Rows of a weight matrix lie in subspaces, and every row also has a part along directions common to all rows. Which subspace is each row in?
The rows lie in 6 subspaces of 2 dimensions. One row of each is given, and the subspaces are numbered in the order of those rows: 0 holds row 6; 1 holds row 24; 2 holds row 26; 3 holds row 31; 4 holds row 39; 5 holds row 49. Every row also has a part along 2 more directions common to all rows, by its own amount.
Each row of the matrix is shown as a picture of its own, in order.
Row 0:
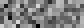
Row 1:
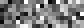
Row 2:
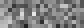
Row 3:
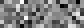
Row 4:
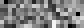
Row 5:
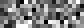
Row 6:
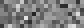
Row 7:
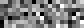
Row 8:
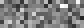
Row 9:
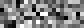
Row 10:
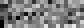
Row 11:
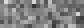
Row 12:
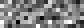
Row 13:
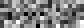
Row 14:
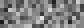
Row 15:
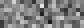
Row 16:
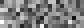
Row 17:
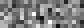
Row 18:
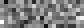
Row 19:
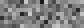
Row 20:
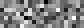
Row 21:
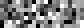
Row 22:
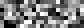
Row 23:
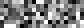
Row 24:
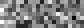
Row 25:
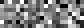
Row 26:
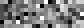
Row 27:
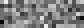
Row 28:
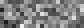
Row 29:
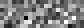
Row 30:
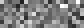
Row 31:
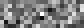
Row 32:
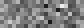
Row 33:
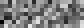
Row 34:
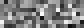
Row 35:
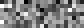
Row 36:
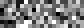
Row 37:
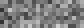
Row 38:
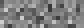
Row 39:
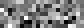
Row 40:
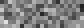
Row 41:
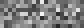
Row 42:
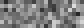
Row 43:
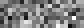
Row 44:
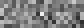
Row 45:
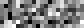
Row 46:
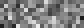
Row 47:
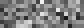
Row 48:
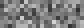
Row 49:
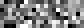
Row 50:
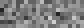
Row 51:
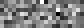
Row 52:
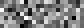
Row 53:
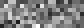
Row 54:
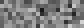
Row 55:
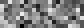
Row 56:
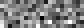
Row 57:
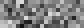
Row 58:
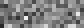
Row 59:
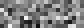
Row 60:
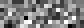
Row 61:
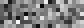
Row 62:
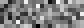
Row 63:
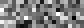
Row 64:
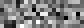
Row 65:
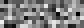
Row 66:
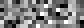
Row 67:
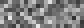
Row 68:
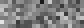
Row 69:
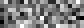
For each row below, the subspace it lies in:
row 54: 5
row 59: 4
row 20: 2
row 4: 5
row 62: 2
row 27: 5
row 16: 3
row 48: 3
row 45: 2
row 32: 0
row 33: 4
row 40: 3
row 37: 4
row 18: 5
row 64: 4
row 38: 3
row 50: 1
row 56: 4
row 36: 1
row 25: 0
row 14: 3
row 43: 4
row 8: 0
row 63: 1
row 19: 1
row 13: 3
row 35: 5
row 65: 5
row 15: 2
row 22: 3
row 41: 1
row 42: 5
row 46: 2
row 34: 5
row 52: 2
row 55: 3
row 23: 1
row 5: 3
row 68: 1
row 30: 0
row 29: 4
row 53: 2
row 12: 4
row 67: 2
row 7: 4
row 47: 1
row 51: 1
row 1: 2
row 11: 5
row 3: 0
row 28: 3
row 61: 2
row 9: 4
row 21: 5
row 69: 5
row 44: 1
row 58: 0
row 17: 0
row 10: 0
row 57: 2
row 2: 0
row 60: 4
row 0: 2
